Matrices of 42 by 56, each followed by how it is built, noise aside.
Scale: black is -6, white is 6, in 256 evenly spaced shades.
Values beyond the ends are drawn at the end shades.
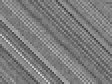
Toeplitz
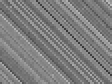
Toeplitz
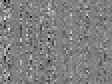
uneven columns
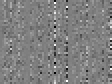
uneven columns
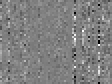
uneven columns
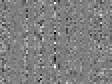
uneven columns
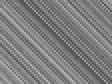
Toeplitz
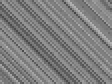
Toeplitz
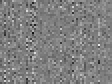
uneven columns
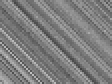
Toeplitz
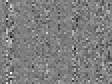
uneven columns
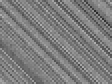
Toeplitz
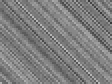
Toeplitz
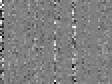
uneven columns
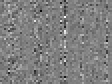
uneven columns
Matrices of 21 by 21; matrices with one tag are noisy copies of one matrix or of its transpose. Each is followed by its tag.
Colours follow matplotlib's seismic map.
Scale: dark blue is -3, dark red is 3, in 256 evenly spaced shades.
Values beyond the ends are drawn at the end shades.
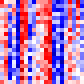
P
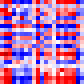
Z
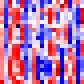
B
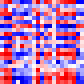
Z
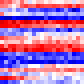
P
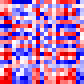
Z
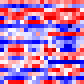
B
